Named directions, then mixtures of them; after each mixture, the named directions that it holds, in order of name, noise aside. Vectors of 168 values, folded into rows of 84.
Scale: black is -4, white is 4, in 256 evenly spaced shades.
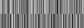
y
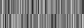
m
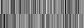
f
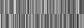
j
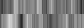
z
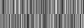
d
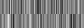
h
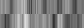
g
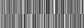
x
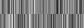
h, y, z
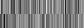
f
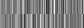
x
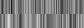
f, h, z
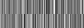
x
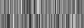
h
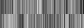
x, z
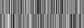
h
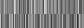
j, y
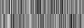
h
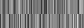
d, j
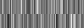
h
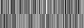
f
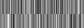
h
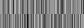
d, m, y
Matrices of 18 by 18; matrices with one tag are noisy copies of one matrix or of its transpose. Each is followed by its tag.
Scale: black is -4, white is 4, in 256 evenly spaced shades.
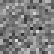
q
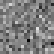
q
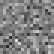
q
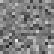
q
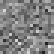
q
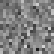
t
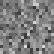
t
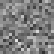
q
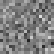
q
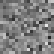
t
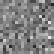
q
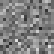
q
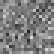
q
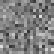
q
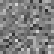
q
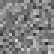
q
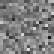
t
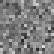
t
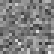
q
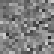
t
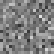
q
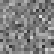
q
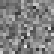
t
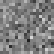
q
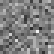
q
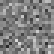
q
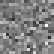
t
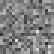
q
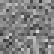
q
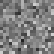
t
